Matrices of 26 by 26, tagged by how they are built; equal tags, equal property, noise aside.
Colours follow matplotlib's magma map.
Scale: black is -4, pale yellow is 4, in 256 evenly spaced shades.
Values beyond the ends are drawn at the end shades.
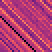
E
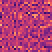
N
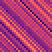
E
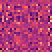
N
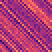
E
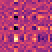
N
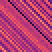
E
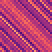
E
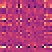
N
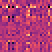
N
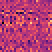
N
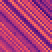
E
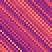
E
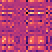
N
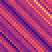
E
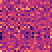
N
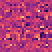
N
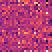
N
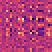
N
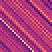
E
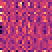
N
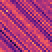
E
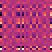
N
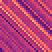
E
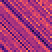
E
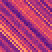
E
